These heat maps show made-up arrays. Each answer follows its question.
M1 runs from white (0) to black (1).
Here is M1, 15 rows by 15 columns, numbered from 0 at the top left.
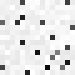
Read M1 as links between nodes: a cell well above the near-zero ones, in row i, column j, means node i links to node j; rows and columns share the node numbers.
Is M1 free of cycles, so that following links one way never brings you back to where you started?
no
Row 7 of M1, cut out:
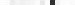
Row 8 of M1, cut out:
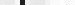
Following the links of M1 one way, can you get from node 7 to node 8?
no
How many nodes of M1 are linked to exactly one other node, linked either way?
8
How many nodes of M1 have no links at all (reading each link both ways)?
3
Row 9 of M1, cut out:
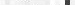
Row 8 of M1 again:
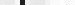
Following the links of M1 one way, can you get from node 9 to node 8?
yes
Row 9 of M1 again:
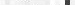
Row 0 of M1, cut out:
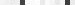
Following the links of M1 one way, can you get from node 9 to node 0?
yes
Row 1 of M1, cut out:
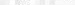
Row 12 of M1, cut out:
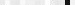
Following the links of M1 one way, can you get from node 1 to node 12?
no
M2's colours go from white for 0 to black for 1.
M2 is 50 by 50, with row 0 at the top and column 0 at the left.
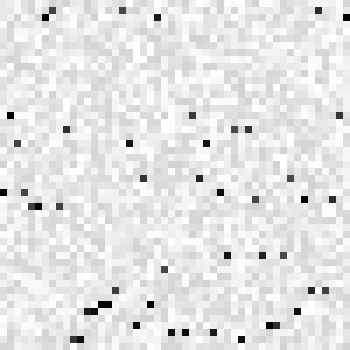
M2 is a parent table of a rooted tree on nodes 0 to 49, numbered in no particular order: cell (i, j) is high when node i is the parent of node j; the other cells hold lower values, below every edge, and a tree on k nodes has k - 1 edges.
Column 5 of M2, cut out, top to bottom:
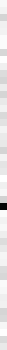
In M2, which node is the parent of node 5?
29
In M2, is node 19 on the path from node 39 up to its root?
no
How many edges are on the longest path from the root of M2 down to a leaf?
4
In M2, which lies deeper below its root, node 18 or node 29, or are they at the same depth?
the same depth
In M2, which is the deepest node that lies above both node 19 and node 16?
41
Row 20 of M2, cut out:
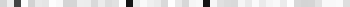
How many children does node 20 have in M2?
3
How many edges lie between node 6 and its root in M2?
3
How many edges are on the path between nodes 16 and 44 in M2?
2
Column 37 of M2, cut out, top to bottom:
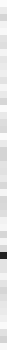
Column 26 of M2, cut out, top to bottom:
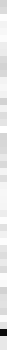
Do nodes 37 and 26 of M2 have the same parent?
no
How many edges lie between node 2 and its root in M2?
2
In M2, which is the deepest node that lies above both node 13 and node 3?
41
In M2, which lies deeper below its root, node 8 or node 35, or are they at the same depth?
the same depth
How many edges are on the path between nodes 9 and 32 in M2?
6
